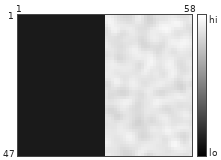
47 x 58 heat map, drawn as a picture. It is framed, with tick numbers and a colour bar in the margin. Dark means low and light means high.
It is made of 1 by 2 panels. Panel 1,1: very low, flat. Panel 1,2: very high, blotchy, faint in contrast.
